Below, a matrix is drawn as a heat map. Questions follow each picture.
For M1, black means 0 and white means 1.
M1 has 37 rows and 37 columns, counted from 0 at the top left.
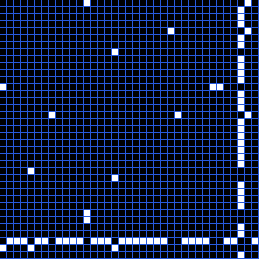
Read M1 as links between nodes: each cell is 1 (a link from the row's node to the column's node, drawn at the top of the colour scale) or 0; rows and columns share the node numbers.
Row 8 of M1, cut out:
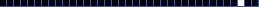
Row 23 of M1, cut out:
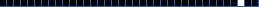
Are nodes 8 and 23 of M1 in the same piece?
yes
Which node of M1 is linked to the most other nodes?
node 34
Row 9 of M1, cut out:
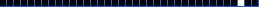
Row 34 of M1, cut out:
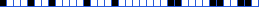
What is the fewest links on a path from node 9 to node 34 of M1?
1
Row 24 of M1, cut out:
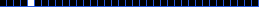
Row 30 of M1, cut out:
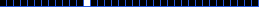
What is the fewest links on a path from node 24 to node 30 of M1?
5
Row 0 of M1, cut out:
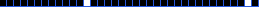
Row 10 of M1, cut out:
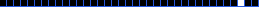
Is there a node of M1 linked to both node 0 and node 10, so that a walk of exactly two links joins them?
no
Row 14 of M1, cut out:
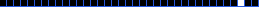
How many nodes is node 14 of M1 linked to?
1
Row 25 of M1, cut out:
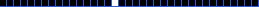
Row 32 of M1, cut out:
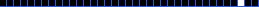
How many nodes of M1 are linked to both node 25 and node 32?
0
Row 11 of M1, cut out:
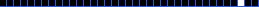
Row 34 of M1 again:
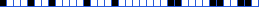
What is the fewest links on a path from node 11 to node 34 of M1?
1
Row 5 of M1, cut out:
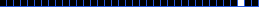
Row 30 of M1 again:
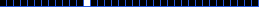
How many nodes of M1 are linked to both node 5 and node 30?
0
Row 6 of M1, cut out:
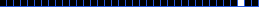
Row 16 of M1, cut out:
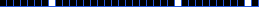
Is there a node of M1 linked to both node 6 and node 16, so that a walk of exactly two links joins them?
no
